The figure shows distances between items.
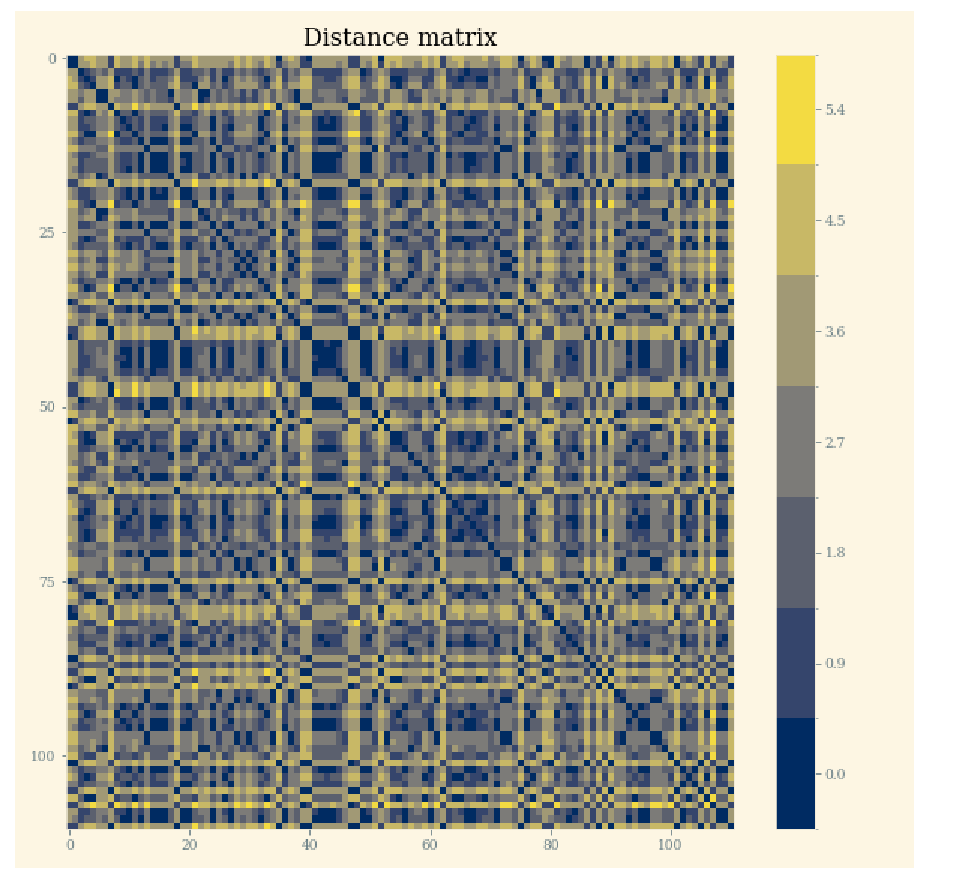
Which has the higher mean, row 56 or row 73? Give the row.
73
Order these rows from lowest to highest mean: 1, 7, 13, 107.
13, 1, 7, 107
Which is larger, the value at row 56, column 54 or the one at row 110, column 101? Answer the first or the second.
the first
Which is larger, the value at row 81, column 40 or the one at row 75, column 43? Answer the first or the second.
the first
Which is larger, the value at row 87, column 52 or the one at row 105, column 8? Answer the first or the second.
the second
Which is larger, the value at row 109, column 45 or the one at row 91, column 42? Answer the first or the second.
the second
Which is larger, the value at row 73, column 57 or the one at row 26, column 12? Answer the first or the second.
the first
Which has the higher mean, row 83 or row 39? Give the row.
39
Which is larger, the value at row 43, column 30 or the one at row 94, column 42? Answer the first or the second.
the first
